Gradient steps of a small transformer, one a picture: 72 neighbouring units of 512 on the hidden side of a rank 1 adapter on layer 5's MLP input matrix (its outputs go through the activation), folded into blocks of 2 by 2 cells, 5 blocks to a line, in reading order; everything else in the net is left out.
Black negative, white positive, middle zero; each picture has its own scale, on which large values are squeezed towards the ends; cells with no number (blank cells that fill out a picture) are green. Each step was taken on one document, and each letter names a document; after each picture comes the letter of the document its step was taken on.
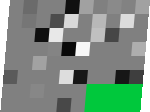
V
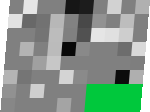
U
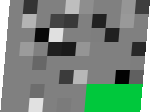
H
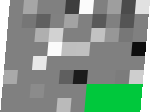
V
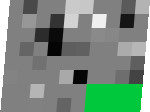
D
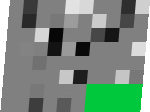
H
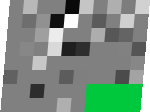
V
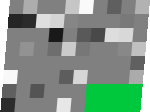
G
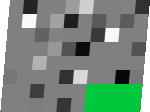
H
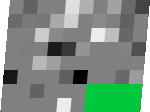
V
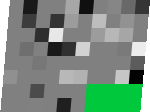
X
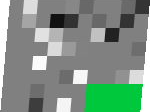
H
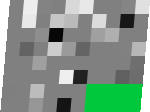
D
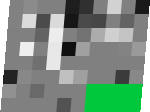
U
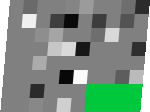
H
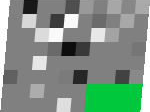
V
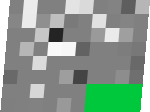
D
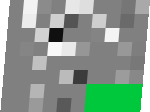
D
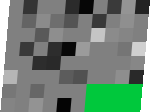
X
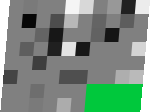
H
